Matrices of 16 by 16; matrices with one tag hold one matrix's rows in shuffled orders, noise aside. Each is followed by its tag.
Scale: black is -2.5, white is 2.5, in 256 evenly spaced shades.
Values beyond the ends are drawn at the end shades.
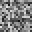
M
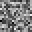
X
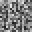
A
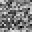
X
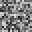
X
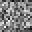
M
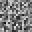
A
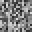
A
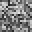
X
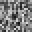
A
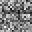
M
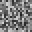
A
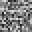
X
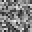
X
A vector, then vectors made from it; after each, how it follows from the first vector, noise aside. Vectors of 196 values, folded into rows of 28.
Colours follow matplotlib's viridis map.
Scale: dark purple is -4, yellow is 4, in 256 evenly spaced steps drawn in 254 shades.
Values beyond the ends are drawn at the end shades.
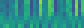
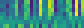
scaled up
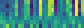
scaled up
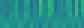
shrunk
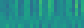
shrunk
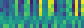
scaled up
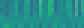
shrunk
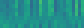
shrunk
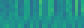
shrunk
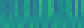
shrunk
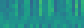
shrunk
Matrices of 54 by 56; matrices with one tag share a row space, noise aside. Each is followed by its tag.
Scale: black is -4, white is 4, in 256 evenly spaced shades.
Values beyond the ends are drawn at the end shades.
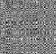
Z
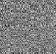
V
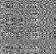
Z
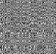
V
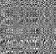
Z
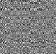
V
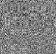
V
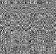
V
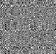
V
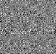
V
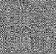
V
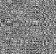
Z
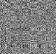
V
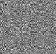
V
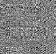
Z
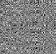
Z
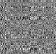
V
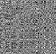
Z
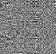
Z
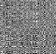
Z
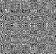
V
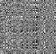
Z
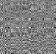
V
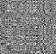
Z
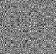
V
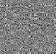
V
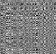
Z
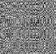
Z
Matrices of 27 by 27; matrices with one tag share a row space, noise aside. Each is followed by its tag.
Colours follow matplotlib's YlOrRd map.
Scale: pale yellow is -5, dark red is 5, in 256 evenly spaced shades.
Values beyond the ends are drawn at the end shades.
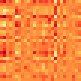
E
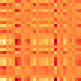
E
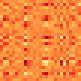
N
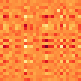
N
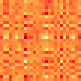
N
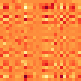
N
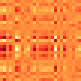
E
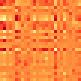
E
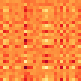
N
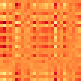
E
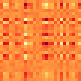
N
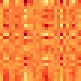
N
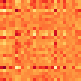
E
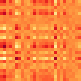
E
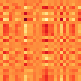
N
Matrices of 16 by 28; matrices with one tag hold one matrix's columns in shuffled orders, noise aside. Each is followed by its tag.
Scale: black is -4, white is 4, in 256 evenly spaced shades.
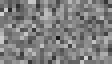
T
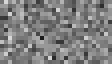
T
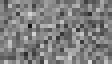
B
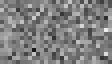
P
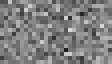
P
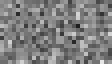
B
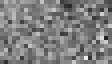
T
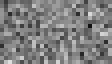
B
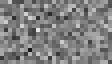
P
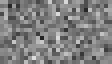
T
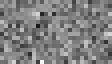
B
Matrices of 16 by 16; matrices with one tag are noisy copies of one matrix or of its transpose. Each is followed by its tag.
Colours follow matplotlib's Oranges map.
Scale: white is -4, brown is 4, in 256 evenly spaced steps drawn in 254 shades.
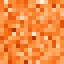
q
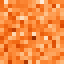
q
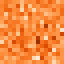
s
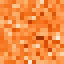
s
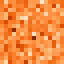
q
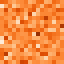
q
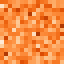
q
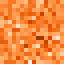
s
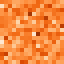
q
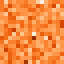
q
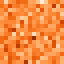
q
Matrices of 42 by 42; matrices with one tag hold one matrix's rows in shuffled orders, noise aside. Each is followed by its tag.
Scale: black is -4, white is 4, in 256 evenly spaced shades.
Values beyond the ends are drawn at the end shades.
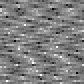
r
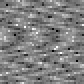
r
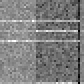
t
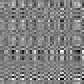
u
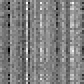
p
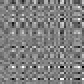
u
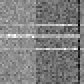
t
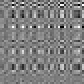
u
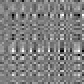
u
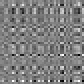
u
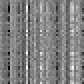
p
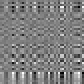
u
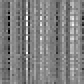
p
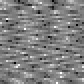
r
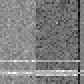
t
